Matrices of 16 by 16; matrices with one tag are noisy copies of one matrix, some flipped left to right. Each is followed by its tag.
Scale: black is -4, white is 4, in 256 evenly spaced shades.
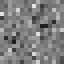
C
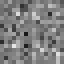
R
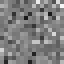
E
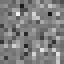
R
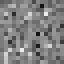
R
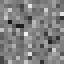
C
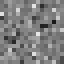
C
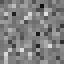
R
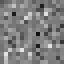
R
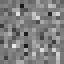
R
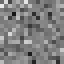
E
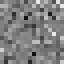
E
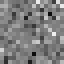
E
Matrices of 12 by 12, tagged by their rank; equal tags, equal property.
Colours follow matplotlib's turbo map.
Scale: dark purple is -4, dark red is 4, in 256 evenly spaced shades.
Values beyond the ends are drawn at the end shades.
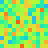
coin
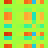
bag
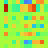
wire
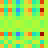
bag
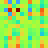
wire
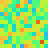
coin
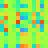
wire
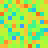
coin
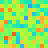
coin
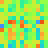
wire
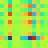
bag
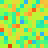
coin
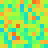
coin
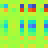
bag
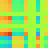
bag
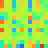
wire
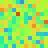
coin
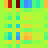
bag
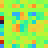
wire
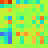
wire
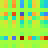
bag
